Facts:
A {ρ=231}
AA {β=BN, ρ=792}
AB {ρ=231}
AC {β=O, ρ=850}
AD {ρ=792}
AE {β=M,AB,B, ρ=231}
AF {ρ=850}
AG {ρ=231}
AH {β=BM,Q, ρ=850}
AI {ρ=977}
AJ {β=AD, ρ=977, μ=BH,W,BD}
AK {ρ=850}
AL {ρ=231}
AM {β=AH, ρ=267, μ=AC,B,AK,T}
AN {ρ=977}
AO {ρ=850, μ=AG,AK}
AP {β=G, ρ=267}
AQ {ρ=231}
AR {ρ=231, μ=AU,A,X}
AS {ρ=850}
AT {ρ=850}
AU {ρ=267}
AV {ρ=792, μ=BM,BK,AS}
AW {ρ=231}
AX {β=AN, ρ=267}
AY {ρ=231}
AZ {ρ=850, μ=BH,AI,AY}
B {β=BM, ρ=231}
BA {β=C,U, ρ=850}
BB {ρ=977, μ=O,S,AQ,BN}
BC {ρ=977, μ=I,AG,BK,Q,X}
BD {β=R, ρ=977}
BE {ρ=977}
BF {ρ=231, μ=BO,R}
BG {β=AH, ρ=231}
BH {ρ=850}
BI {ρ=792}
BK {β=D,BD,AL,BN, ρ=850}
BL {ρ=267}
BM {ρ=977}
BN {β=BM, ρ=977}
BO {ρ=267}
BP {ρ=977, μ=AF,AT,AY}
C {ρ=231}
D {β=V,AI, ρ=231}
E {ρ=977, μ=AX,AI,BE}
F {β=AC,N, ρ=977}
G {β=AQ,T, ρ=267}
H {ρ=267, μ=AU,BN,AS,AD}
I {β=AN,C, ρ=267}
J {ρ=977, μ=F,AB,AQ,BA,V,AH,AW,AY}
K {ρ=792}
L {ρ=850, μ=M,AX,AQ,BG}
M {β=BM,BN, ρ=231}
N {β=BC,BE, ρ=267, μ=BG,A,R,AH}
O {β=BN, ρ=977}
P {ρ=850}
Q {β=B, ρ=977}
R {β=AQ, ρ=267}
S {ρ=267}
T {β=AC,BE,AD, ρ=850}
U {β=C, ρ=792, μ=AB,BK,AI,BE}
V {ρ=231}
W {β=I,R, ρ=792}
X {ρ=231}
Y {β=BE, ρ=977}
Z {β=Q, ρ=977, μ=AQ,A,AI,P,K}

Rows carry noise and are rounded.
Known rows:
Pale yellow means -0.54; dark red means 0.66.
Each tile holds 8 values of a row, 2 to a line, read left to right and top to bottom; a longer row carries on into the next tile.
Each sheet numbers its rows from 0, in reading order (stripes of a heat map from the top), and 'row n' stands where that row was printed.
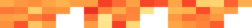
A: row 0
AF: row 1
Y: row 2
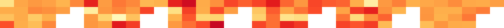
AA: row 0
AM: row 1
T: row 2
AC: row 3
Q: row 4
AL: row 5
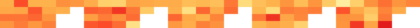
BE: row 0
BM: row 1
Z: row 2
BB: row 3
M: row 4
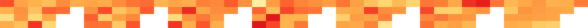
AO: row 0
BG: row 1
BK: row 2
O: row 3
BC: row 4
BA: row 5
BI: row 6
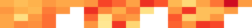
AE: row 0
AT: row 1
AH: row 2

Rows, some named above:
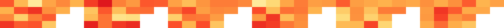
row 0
Q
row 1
AC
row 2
BK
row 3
BN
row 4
AO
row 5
AU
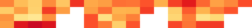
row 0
B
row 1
BG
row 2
AC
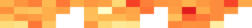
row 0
AZ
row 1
U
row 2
AS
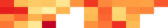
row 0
BO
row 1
AK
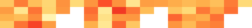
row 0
AJ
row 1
BP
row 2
Z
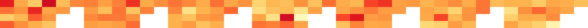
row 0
I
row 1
AX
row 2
C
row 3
W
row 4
S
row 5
L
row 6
AV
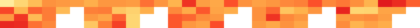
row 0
BN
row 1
BH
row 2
F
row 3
P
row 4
BA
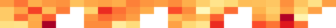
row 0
N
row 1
AD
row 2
BF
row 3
BD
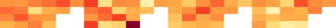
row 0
P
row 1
R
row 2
H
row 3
U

